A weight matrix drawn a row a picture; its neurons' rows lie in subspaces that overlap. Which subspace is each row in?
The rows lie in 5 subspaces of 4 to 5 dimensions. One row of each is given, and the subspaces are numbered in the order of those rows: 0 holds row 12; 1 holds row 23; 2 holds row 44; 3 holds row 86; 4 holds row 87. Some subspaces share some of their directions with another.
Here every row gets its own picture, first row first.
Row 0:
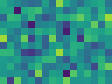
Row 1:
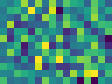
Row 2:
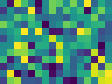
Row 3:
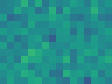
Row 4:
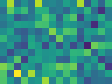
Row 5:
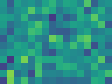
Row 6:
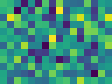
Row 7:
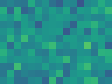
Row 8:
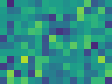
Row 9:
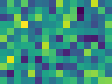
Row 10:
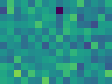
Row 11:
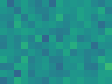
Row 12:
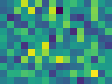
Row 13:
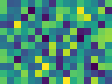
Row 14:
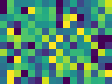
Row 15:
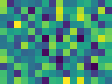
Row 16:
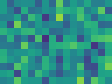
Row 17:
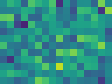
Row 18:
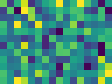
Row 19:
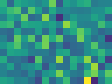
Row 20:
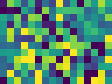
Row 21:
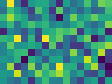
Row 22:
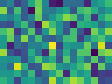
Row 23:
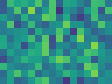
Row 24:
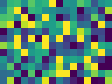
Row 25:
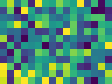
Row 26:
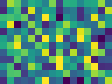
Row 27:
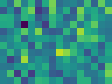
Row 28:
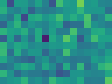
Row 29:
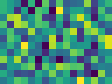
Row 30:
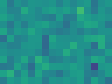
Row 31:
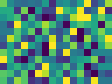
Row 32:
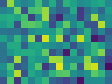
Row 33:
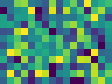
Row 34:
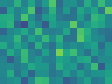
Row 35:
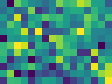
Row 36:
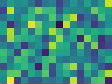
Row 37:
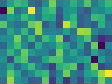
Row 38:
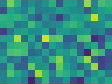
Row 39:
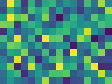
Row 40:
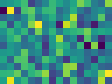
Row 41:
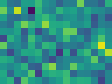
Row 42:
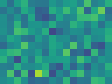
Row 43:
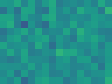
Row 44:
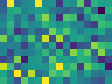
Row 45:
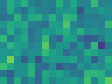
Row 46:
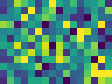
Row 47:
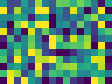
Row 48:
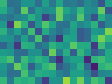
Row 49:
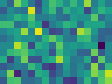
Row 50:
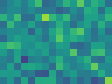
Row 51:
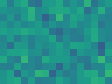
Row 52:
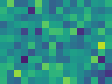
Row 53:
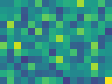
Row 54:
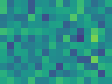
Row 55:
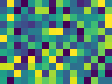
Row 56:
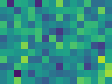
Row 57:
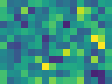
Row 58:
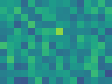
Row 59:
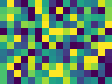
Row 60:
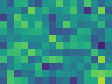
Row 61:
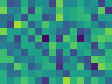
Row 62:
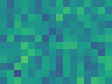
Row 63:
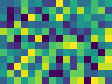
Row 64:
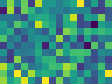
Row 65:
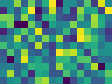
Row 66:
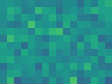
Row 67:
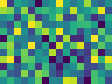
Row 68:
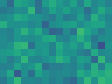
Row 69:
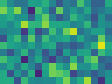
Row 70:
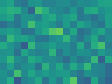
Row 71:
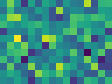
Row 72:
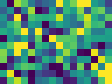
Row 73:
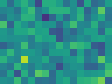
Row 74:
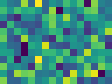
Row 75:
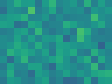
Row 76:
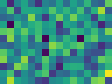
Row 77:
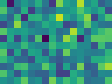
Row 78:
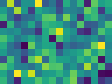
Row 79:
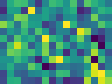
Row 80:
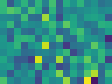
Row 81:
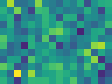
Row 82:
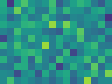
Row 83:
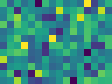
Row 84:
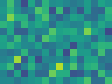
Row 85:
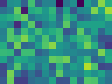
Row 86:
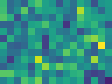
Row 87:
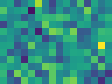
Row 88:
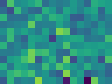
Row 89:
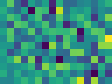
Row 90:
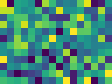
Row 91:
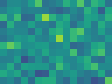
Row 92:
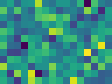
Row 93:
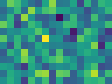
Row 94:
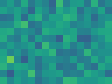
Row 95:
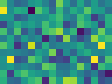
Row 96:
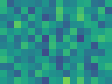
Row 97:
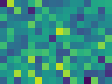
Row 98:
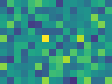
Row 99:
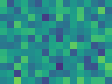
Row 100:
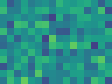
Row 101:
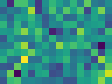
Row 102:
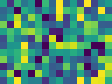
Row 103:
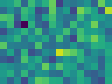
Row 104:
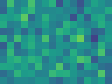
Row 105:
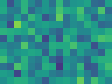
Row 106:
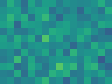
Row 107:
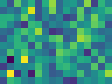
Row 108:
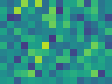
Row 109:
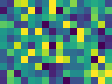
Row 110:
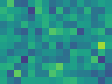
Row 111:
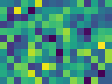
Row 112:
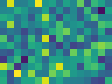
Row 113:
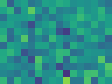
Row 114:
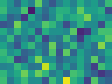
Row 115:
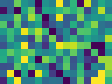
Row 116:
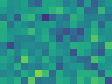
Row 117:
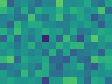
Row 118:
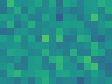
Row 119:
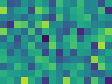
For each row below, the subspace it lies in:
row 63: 0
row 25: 2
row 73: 4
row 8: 3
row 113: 0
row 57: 3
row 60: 3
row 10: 2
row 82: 0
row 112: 2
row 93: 4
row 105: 0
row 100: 3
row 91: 4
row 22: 2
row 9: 3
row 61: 3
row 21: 1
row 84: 1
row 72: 4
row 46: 1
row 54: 4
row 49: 4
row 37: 2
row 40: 2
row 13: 1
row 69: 0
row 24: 0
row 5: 3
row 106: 1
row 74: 0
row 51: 4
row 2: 4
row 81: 4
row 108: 0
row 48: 4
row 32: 3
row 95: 2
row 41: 0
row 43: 3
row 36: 2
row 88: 0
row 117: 2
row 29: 0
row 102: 0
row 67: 2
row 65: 3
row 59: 1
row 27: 3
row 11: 4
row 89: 0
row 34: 3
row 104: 4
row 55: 0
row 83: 1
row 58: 2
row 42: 1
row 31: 1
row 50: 4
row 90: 0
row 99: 4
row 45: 3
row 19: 0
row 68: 2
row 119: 3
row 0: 0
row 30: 3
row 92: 1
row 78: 1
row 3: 0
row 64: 2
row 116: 4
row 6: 0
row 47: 3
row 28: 4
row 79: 3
